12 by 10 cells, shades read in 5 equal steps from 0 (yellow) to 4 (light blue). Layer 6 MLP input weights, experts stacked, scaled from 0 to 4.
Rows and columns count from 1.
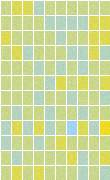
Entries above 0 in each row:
10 10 10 10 10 10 10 10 9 10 10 10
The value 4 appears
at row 9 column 7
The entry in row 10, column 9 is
2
